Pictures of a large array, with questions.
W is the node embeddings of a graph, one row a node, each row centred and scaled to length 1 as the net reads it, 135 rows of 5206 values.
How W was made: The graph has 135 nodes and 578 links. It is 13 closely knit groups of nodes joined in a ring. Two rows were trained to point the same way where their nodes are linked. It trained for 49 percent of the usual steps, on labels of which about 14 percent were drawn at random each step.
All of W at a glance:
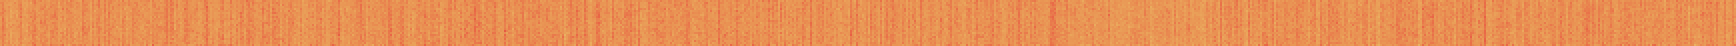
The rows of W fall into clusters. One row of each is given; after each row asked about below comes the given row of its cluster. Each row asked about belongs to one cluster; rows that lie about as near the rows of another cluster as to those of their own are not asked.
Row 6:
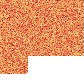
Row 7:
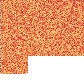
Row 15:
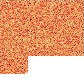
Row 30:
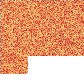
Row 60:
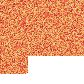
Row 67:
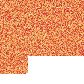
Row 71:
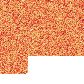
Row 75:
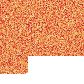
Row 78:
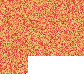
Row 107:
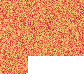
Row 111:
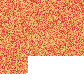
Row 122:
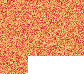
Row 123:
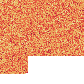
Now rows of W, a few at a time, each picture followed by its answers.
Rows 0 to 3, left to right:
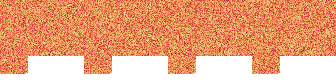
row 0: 60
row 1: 67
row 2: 123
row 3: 123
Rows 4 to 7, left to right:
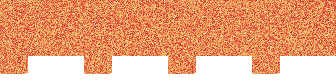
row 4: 7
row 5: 71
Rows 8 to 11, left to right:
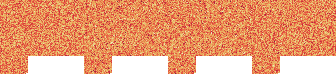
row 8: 60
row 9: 15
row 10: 107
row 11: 75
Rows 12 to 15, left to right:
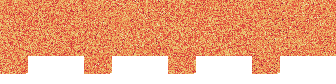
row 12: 6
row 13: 67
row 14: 123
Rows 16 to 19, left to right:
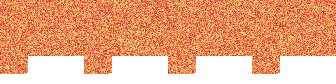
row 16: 75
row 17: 7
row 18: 75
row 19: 107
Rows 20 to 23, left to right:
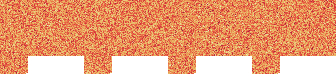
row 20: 60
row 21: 123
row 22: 122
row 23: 7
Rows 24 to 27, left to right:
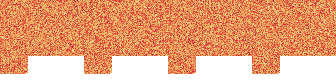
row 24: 60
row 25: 111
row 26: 75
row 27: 60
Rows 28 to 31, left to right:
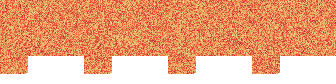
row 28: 111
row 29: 111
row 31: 75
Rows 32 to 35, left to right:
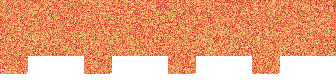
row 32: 111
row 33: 78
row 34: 7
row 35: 71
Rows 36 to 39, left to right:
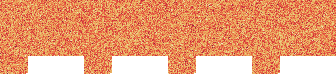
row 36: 30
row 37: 111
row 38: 122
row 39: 107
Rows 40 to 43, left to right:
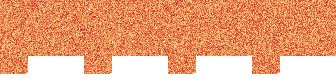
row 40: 107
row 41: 67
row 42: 122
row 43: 75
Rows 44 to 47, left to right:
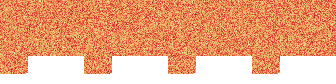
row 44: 7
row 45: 107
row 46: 30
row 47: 107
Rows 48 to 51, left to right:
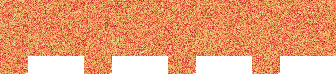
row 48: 122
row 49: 107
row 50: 7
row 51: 6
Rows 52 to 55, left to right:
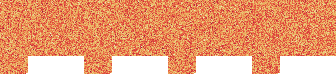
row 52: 30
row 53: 30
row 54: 122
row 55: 75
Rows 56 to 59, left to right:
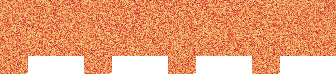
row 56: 78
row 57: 78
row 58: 60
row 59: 78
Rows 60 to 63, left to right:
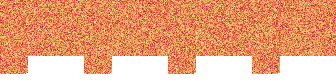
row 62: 78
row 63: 123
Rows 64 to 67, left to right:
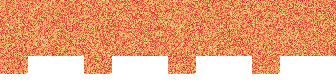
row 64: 111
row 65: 6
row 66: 30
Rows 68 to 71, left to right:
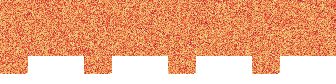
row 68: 30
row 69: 60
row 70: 71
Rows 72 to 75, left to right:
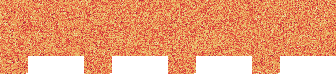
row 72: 6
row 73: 122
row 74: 15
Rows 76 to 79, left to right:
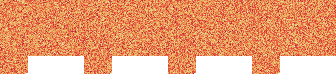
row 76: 122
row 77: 67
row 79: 75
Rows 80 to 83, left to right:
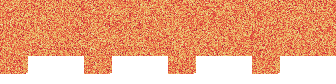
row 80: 67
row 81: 60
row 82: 60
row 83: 67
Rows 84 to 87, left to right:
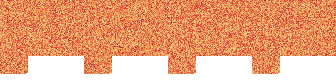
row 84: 78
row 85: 15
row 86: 107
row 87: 71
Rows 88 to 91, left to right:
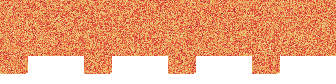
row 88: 107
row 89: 78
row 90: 6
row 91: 75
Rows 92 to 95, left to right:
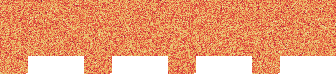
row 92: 71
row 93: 78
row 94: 107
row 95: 71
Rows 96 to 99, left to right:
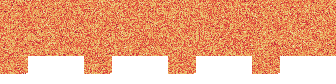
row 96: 30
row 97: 30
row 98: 30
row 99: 60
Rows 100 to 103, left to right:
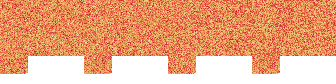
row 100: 15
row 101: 123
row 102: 71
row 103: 123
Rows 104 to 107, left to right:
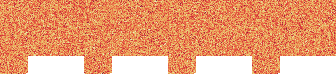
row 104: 71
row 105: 122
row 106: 71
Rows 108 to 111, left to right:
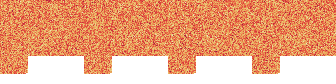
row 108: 71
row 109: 111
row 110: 7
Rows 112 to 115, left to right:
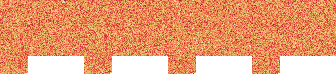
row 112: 123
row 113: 123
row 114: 15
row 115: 60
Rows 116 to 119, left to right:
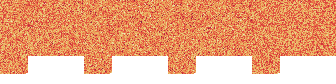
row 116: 107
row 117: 6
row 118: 71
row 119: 7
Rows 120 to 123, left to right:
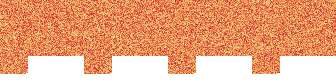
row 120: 6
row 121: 78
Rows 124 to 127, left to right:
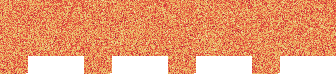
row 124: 7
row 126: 7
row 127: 71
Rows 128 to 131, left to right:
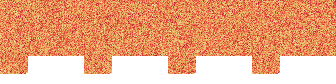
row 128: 30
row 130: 122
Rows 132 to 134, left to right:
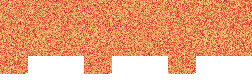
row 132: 7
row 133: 60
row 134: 7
